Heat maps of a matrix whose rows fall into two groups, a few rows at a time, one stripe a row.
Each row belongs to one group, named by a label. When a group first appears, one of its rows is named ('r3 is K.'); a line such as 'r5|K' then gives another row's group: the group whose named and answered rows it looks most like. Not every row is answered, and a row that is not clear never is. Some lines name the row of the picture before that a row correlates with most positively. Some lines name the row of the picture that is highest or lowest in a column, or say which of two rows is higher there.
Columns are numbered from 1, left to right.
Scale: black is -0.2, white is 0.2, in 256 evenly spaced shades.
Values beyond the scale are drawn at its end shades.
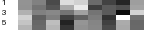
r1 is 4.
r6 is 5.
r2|4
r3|4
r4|5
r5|5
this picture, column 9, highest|3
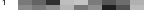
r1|4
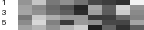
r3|5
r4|4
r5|4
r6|4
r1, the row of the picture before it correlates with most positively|2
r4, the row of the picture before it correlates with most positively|2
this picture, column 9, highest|1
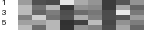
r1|4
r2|5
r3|5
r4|4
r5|5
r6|5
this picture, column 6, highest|5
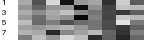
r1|5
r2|5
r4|5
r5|5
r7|4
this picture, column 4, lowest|1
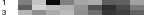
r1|4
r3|4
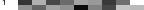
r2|5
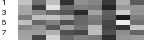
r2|5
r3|5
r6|4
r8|5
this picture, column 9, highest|6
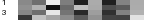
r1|5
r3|5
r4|4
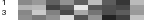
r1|4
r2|4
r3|4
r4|4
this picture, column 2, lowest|4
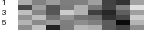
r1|4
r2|4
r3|4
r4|4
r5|4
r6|4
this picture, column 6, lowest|3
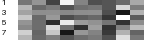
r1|4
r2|5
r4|5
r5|4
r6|5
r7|5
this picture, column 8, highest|4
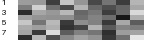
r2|4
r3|4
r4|4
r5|5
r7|5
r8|4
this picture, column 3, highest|7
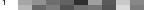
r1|5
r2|5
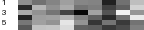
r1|4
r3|5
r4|4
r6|4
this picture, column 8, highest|3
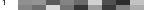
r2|5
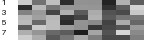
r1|5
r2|4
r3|4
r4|5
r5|5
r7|5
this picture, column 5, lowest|7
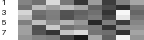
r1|5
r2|4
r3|5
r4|5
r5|4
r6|5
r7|4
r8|5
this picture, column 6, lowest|5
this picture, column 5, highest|7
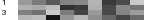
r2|5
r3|5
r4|4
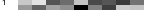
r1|4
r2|5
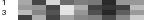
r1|5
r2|4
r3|4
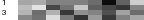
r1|4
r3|5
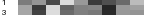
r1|4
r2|5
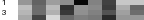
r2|5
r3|5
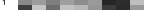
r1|4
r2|4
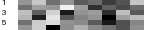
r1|4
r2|4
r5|4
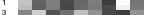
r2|5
